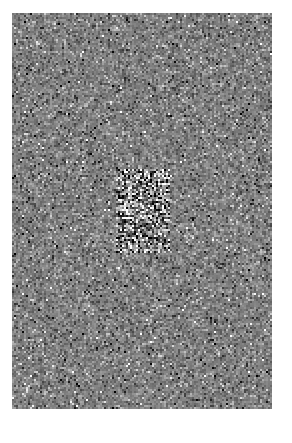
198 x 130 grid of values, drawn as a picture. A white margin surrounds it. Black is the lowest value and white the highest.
Roughest part: centre. Odd patch: rougher, in the centre. Histogram: heavy tails on both sides. Average level on the scale: 50%. Slope: none. Stripes: none. Mirror symmetry: none.
